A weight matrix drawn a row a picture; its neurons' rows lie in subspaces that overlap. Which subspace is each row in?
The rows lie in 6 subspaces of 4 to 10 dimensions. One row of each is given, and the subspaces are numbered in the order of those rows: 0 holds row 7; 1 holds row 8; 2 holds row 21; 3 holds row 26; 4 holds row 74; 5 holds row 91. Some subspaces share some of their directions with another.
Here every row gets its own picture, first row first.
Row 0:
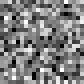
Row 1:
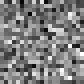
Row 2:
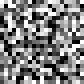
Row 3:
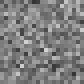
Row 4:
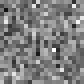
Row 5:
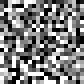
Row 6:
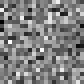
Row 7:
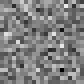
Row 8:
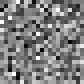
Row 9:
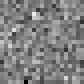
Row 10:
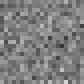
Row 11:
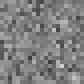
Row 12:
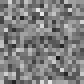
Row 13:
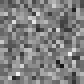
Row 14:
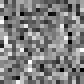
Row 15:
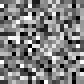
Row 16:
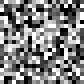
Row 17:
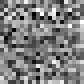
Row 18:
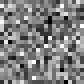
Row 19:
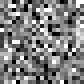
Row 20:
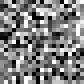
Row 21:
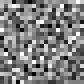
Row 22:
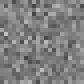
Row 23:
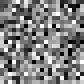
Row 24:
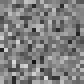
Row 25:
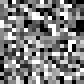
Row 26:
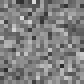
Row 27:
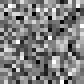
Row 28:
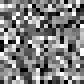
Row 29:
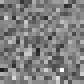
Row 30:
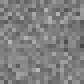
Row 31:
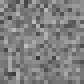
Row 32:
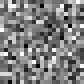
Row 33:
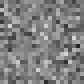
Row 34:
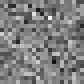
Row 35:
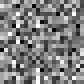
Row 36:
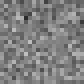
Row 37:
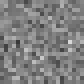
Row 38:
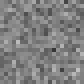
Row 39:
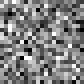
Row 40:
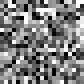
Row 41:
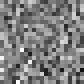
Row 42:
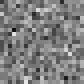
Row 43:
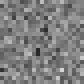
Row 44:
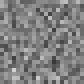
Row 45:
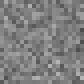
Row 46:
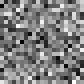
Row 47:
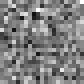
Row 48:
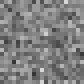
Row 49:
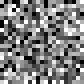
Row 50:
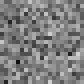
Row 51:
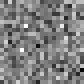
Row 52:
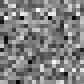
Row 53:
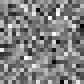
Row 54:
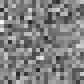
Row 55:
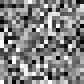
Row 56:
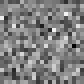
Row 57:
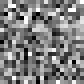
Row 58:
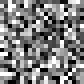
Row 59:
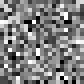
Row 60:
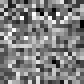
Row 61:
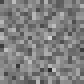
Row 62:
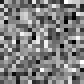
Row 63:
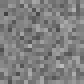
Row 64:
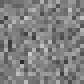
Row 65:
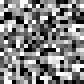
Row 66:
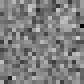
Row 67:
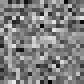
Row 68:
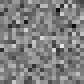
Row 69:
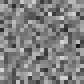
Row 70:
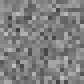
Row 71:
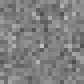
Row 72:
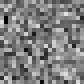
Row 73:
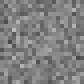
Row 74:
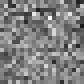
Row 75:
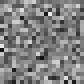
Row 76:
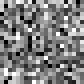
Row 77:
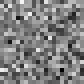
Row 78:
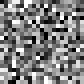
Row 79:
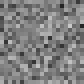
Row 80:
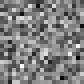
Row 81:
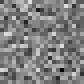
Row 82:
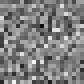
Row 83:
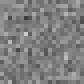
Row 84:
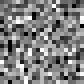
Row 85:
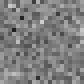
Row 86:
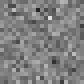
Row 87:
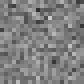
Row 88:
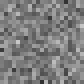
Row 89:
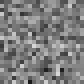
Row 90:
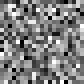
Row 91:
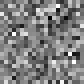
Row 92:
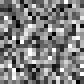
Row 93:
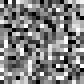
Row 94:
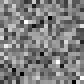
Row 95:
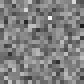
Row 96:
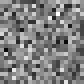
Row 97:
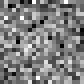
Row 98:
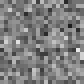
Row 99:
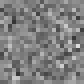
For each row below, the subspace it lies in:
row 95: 3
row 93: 1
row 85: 3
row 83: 5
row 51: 1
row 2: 3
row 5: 1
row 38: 0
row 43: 0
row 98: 0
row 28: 4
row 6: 1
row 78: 1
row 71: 5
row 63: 5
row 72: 3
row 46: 3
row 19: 1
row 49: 3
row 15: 5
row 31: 1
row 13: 5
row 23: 1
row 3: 5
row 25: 1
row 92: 3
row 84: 5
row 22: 3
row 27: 0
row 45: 3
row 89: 5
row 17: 2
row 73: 5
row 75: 1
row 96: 2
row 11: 5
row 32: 2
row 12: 2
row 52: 1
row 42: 5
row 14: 1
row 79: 2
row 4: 3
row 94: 3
